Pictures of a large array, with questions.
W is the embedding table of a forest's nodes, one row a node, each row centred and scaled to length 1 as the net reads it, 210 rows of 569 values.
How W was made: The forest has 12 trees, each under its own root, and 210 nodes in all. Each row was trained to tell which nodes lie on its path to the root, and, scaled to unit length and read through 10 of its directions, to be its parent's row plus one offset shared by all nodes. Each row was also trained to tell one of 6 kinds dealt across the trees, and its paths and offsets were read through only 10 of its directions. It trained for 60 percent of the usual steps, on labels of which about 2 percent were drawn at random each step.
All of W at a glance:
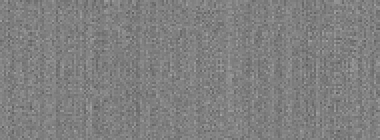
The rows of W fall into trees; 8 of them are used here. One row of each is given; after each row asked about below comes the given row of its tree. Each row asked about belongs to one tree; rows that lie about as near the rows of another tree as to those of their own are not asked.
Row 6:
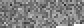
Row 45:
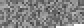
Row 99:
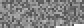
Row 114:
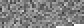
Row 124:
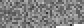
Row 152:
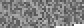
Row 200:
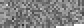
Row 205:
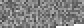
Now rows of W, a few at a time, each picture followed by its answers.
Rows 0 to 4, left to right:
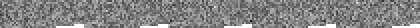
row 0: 114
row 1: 6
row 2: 6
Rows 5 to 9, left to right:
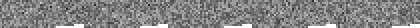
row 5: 114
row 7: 200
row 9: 99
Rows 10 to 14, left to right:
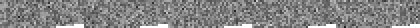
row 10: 45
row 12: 152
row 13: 6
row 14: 152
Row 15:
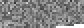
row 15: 6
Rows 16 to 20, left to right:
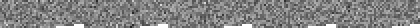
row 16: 6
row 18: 99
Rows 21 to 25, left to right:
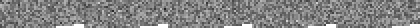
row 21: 45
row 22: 6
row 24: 99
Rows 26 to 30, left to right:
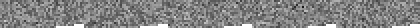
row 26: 205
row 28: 152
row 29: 6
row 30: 152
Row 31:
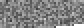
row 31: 6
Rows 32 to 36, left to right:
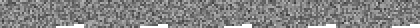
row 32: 114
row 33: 205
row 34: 200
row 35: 45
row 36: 114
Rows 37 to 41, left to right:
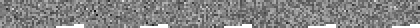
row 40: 205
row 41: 114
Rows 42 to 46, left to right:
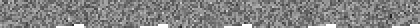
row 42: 6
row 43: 99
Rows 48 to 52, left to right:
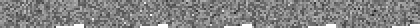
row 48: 200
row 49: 200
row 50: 6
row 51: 114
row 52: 152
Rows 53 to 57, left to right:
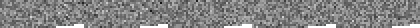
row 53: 200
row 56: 99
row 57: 45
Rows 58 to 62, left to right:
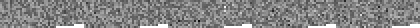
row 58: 205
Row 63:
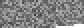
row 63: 200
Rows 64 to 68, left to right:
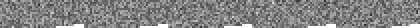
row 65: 114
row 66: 6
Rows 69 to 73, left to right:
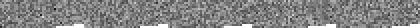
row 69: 45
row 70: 205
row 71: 99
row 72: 6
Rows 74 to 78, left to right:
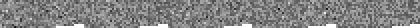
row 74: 99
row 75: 152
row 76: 114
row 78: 99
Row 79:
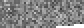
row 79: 205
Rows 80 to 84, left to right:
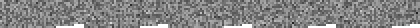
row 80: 114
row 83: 6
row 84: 45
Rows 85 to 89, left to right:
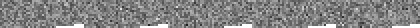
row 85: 114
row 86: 200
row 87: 99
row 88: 152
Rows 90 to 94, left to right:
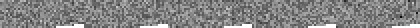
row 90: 99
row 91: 45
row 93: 200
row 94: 45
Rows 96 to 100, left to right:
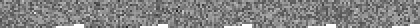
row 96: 99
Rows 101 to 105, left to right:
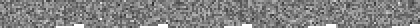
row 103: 114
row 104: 99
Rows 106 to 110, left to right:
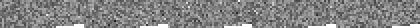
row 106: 200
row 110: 205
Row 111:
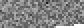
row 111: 99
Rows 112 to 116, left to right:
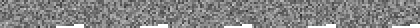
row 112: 205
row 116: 200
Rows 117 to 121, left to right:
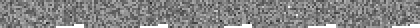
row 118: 205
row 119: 124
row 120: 114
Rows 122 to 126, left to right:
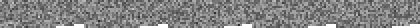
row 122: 6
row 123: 99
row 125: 99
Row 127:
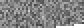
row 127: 99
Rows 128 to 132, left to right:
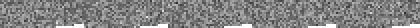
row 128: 114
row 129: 6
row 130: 200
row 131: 114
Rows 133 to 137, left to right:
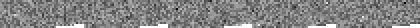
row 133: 152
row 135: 45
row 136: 6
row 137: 205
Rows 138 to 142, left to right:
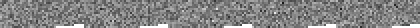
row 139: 152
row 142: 6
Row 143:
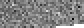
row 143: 124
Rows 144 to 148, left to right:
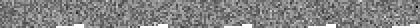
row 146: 200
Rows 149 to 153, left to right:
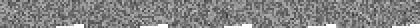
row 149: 45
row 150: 200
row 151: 45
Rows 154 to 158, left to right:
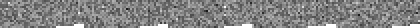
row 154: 6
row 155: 152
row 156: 200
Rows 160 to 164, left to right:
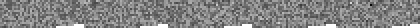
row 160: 114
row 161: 114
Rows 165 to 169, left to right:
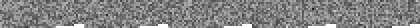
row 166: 99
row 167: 99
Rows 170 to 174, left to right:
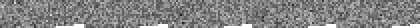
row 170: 45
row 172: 124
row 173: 6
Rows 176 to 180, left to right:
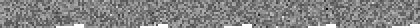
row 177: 99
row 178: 114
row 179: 200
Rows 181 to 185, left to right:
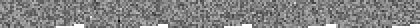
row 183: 200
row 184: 124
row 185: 205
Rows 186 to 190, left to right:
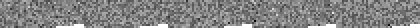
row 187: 99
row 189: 6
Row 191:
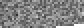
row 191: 6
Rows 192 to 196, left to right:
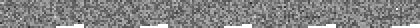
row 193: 200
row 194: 205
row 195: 200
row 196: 45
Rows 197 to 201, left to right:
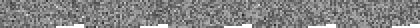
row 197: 99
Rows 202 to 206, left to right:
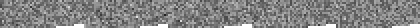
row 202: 200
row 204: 200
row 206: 200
